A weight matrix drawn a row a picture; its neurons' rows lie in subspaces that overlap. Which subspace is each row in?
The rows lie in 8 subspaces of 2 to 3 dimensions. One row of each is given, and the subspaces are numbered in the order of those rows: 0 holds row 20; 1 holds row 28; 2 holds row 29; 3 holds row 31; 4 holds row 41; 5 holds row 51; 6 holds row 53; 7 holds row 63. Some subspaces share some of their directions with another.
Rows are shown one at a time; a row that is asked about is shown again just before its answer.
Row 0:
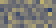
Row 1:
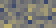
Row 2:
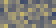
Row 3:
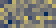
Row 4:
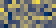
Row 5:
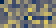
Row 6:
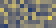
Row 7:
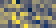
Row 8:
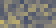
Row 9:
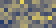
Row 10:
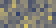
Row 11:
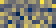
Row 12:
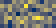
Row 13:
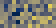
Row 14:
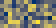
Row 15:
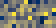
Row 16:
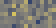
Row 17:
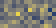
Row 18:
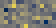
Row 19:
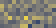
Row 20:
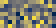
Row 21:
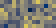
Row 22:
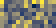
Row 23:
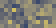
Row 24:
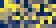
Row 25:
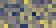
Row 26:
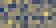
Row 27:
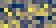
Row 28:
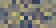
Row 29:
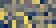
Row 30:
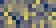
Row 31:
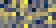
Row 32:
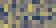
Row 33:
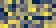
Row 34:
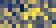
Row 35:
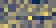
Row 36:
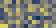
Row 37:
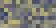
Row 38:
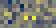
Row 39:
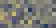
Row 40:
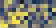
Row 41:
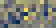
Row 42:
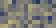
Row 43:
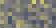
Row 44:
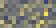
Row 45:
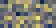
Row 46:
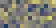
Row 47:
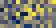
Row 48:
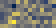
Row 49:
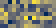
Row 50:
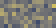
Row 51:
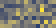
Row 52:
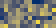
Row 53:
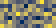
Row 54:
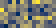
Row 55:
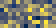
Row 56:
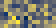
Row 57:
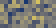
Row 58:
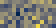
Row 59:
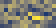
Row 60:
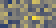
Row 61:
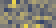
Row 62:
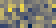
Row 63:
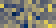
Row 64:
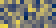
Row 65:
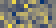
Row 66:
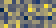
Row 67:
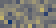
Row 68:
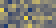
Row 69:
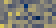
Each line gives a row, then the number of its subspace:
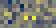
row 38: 1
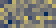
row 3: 2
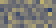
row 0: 0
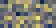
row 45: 6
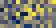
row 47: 4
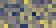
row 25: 7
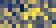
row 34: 1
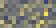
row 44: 0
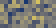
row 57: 0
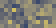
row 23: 7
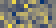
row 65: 1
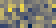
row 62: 1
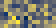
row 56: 4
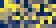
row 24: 5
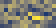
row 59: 6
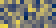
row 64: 5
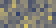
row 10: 3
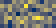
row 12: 6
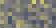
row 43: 5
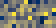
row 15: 3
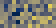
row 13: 7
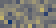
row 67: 2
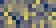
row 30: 5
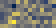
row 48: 5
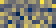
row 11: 0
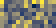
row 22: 5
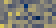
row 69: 6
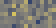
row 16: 3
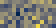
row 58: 0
